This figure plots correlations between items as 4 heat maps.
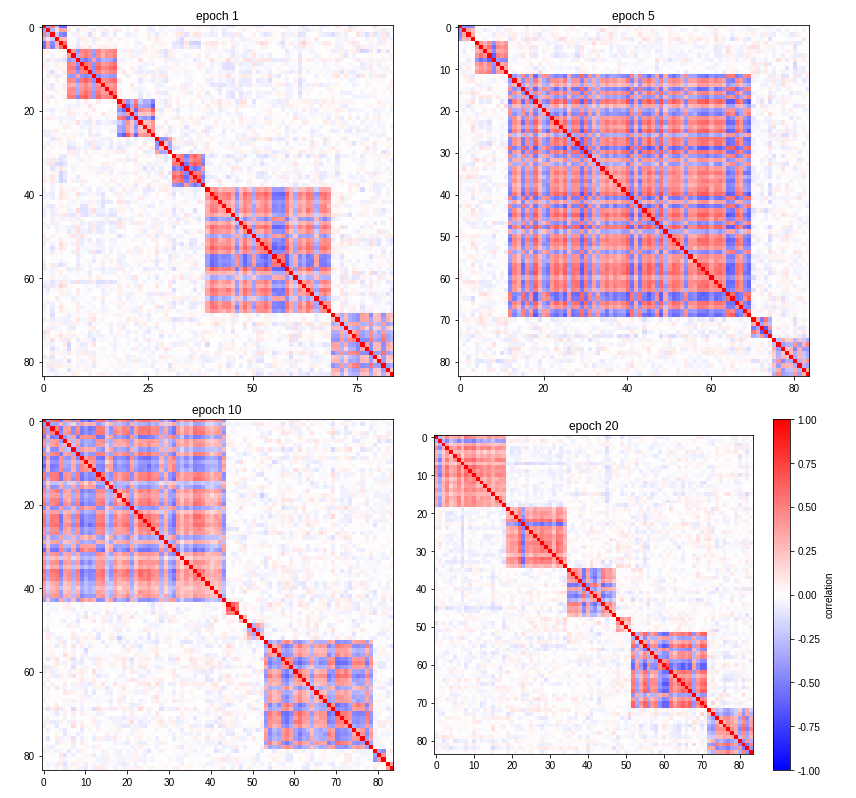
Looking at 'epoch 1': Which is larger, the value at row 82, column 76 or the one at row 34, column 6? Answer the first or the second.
the first
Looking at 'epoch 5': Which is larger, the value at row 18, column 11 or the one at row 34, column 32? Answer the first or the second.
the second
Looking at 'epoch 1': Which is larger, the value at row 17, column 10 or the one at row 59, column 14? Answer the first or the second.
the first
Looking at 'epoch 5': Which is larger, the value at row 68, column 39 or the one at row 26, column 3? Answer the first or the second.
the second
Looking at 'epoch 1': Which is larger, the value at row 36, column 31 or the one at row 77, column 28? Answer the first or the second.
the first
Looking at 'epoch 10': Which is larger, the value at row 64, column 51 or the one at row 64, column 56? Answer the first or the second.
the first
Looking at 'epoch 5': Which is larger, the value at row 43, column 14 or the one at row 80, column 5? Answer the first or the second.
the second
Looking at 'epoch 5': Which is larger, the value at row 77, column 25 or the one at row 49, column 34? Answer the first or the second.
the first
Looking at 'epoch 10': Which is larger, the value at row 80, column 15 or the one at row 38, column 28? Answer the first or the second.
the first
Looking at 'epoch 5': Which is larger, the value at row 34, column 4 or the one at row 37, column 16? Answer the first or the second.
the second
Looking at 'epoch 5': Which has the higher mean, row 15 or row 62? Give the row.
62
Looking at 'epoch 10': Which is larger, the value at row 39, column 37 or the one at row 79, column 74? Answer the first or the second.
the first
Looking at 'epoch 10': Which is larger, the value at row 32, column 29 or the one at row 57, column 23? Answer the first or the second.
the first
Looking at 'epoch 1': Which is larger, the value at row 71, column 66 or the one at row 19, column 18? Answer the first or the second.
the second
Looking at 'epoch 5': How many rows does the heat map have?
84
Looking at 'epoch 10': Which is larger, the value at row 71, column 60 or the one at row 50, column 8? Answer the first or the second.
the first
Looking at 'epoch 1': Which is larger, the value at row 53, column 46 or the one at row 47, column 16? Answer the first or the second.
the second
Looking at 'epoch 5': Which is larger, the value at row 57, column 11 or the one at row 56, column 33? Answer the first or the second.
the first
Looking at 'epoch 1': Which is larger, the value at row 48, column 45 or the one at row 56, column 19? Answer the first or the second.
the first
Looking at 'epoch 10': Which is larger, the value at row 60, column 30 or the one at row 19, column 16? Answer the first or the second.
the first
